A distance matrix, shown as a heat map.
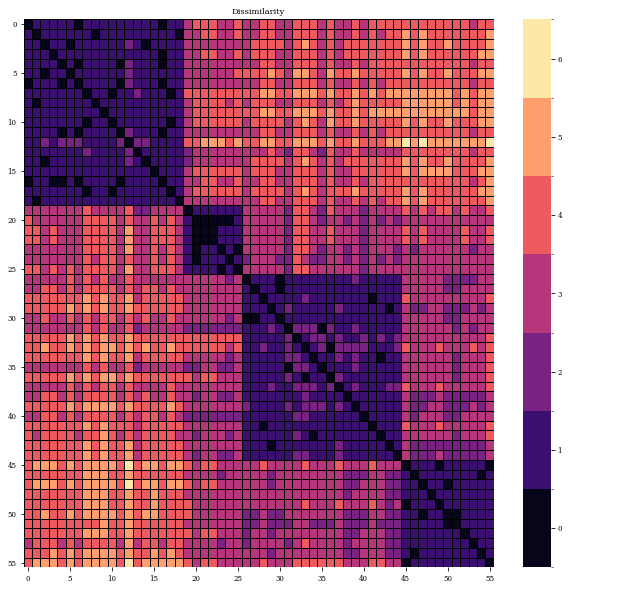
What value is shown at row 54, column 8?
5
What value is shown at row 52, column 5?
4
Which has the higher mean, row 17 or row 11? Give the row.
17
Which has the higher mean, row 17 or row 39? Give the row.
17
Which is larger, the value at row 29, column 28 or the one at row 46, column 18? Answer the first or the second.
the second
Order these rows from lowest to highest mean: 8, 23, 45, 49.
23, 8, 49, 45
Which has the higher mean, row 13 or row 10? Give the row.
10
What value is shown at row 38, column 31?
1
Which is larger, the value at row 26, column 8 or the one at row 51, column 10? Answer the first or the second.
the second
